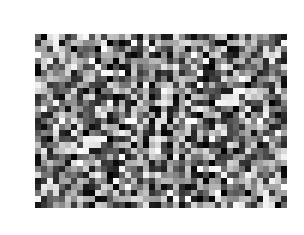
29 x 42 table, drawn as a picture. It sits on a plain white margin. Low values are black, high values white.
No seam splits the table. The values spread evenly over their range. No overall slope runs across the table. It looks the same turned upside down. On average the colour sits 50% of the way up the scale. The grain is fine, like static. There are no regular stripes.
